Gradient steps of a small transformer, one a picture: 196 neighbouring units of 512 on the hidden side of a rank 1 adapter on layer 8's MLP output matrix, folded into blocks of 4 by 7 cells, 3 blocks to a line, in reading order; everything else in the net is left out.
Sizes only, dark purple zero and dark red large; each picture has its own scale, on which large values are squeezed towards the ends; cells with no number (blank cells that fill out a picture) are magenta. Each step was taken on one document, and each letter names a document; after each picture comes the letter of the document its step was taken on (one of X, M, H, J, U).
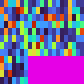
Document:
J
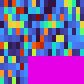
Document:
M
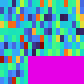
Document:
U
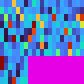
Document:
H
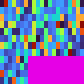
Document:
J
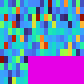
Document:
U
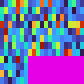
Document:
J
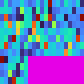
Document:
U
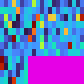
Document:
H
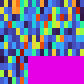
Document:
J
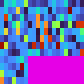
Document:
M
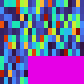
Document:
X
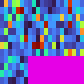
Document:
M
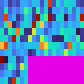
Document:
U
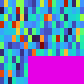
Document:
U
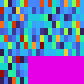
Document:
X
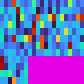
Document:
H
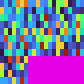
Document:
X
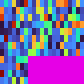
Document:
X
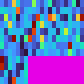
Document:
H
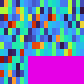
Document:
J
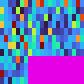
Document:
X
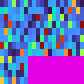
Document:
M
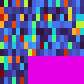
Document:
J
